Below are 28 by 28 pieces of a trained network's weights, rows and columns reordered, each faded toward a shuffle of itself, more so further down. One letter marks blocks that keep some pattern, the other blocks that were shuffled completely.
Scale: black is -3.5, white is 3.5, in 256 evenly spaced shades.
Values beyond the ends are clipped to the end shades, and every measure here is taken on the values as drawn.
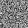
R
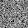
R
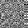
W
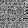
W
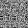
W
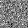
R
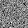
R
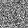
W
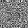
W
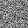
W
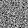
R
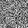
W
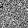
R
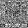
W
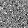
R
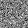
R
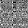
W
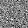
R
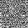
W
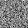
R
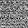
W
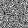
R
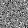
R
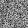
R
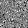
R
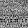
W
